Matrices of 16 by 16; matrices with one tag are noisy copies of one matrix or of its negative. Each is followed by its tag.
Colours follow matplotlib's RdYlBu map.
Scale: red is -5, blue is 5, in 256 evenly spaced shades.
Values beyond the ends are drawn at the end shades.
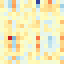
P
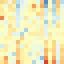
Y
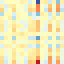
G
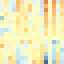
Y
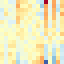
Y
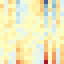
Y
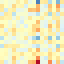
G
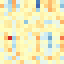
P
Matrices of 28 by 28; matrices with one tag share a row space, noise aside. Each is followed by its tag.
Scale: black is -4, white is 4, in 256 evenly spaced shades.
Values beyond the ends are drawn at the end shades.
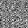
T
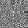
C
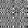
C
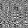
T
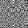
C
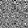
T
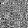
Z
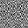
C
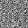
T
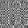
C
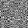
Z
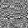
Z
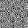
C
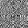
C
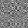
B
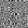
B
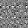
T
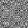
Z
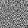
C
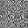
C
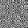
C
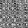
T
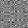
B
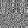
C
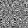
T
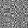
B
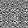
T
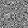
B
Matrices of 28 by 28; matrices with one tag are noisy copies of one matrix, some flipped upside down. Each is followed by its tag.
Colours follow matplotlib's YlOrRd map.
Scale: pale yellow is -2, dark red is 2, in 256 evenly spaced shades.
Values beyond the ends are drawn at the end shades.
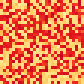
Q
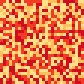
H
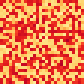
H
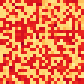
H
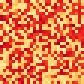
Q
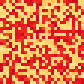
H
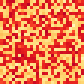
H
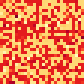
H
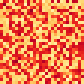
Q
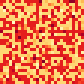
H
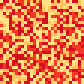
Q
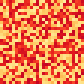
H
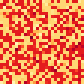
Q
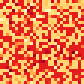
Q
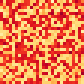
H
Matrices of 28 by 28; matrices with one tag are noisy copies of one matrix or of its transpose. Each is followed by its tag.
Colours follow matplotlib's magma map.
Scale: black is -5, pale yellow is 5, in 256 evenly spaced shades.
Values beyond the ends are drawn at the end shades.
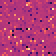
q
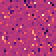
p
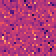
p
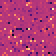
q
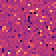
q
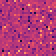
q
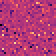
p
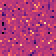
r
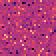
r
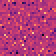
r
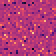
r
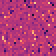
p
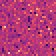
q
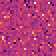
p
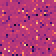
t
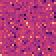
t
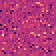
p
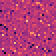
p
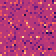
t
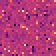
t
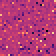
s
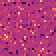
r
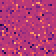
p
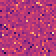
p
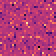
t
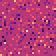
s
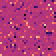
t
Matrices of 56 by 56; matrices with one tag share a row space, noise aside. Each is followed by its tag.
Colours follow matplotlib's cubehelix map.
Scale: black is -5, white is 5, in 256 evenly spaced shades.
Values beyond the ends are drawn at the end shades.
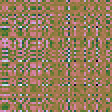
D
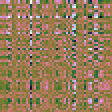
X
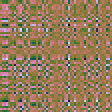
D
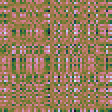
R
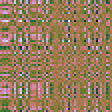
D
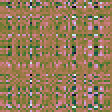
X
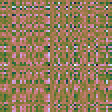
R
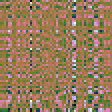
X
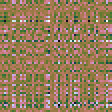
R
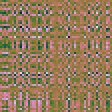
D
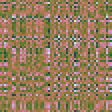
R
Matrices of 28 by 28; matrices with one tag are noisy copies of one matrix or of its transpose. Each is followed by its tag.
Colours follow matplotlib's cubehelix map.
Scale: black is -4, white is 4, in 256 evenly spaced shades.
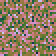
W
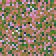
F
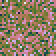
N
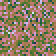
F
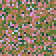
F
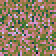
W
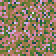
F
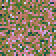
N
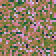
W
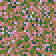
F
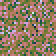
F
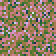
F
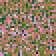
W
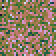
N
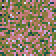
N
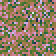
F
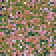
N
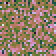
N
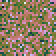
N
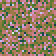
F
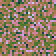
W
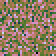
W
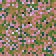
F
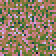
W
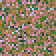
F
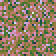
F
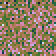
N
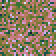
N
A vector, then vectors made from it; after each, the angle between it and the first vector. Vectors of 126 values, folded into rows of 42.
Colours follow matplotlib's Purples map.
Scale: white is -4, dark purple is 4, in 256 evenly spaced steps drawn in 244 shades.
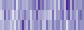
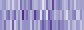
orthogonal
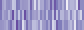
partly opposed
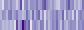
partly aligned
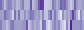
orthogonal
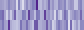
orthogonal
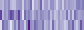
orthogonal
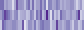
orthogonal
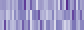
partly aligned
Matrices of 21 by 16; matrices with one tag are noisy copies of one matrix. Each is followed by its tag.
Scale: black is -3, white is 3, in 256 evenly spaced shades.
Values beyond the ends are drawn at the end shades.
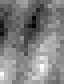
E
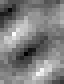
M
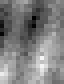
E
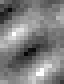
M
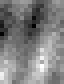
E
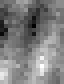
E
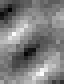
M
